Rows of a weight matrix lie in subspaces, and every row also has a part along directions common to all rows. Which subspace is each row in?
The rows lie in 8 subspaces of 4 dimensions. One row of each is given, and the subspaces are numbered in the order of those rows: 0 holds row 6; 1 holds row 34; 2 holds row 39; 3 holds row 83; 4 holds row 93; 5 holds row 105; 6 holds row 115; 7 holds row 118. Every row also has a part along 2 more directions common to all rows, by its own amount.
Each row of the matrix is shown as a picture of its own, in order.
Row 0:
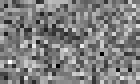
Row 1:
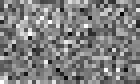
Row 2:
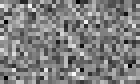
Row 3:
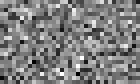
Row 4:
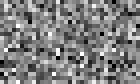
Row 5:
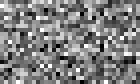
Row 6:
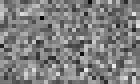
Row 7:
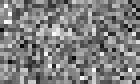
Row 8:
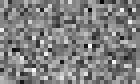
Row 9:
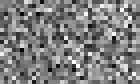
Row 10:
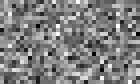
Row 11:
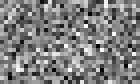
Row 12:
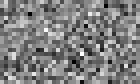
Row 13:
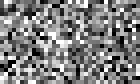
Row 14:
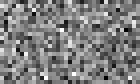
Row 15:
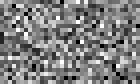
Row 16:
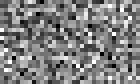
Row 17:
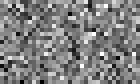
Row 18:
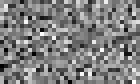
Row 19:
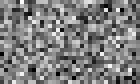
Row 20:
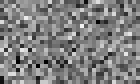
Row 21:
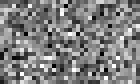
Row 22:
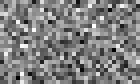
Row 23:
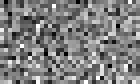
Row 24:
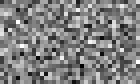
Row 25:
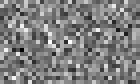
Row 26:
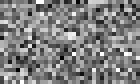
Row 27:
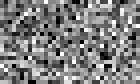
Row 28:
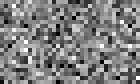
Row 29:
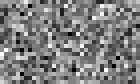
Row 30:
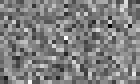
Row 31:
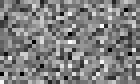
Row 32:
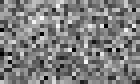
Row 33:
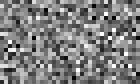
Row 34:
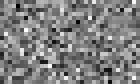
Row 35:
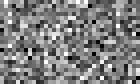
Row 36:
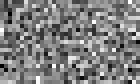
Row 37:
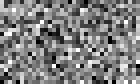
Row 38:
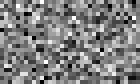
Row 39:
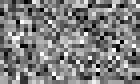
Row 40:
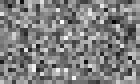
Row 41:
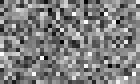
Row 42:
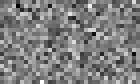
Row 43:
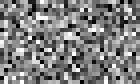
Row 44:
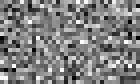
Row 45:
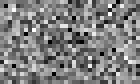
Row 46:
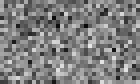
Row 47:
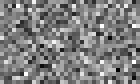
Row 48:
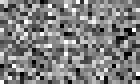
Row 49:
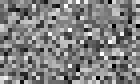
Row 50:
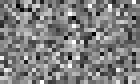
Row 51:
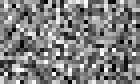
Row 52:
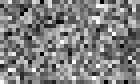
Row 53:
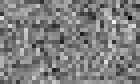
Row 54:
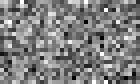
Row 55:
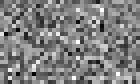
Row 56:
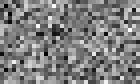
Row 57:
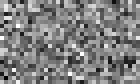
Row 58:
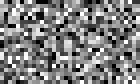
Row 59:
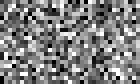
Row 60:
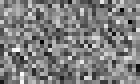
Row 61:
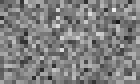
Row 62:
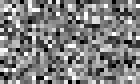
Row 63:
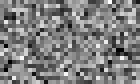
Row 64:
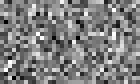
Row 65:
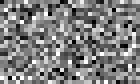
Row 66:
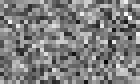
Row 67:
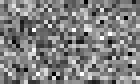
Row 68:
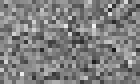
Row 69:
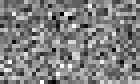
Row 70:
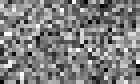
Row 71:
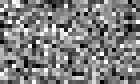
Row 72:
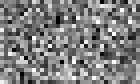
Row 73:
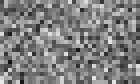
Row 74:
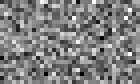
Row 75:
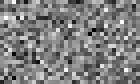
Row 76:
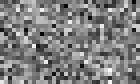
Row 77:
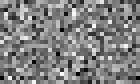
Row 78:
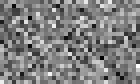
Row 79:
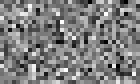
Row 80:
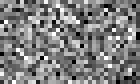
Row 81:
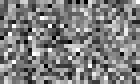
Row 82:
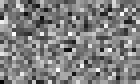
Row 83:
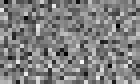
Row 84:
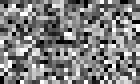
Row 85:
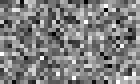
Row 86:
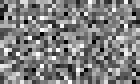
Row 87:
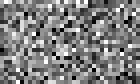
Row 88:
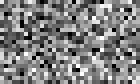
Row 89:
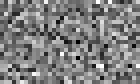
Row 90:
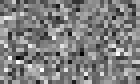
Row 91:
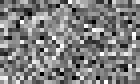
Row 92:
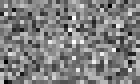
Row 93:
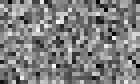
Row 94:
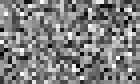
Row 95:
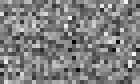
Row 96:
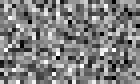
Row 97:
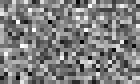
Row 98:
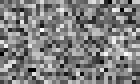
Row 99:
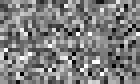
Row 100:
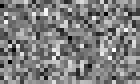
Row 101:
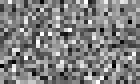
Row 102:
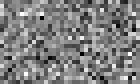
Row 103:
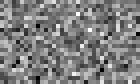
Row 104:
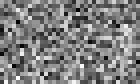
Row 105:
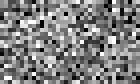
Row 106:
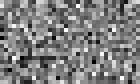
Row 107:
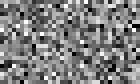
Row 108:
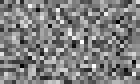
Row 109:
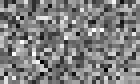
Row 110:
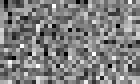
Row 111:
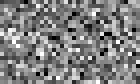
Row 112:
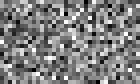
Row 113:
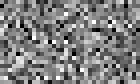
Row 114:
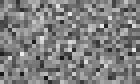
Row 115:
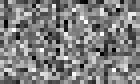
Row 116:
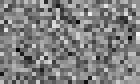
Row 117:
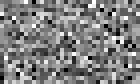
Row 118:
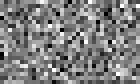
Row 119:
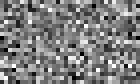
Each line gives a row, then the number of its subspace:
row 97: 2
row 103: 3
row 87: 3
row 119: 6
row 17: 1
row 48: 5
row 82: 1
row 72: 4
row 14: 6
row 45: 2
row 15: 4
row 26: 3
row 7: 3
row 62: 6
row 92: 2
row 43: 5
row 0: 3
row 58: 4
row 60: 4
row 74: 2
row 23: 3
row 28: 3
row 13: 5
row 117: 2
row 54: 7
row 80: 7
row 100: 6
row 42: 1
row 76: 1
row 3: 5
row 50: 1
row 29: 0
